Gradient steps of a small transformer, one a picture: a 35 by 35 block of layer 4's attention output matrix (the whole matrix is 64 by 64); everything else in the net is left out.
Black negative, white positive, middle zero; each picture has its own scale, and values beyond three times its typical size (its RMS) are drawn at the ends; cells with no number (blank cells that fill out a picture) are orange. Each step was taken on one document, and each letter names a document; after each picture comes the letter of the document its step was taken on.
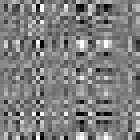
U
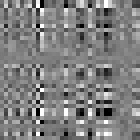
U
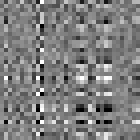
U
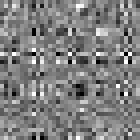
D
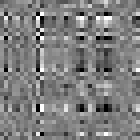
U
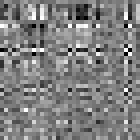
D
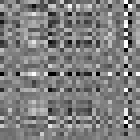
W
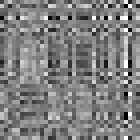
W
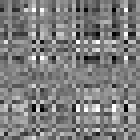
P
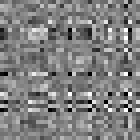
W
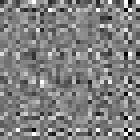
W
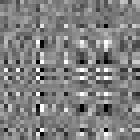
U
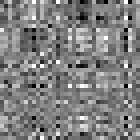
D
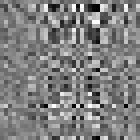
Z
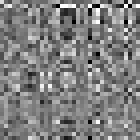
Z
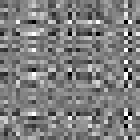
W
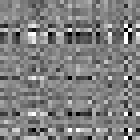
W
